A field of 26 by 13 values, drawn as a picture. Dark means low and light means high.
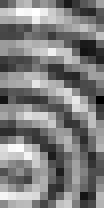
Average level on the scale: 50%. Odd rows or columns: none. Rings: centred on the bottom left.
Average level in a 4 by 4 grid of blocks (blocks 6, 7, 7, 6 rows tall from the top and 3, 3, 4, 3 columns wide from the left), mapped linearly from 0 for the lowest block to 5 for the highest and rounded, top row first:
3 5 2 1 | 1 3 3 0 | 4 3 2 2 | 4 4 2 0
